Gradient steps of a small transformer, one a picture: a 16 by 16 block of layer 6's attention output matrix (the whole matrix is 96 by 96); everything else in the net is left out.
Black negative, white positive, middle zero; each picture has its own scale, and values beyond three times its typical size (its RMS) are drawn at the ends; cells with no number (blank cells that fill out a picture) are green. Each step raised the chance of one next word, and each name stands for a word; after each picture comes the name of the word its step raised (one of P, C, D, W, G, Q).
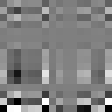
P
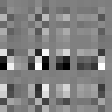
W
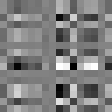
W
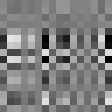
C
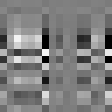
C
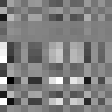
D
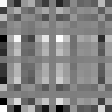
P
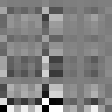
P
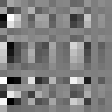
D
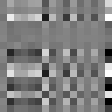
D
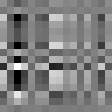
C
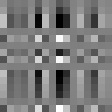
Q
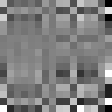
P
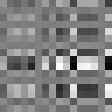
W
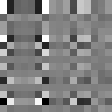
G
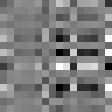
W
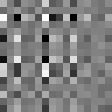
D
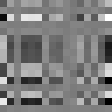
D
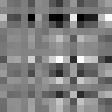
D
